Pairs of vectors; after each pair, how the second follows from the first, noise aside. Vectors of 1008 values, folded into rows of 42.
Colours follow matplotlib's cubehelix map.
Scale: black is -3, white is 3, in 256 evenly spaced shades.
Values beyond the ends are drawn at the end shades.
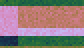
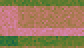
shrunk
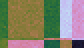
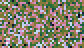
shuffled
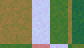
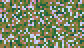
shuffled
